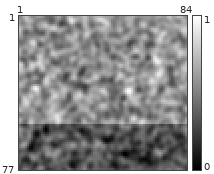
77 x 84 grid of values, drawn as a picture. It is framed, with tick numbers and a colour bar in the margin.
The texture is blotchy. Overall the values sit about 50% of the way up the scale. The top part is higher, up to a seam about 70% of the way down.
